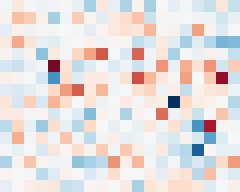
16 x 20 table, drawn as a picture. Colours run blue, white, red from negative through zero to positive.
Values change most from cell to cell in the middle right. A few values lie far out on both sides of the bulk. The halves do not mirror each other. Overall the values sit about 50% of the way up the scale. There are no regular stripes.
